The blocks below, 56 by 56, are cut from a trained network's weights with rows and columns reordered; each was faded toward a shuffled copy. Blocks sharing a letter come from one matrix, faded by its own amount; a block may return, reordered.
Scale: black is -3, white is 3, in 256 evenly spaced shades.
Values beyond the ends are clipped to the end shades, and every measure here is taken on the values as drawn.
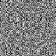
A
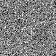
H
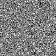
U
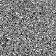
H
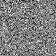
H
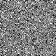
H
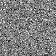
H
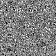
H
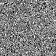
H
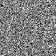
U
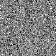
H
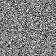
H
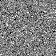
H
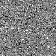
H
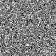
U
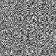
A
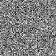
U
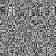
A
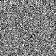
U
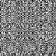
A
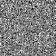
U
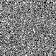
H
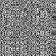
A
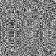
A
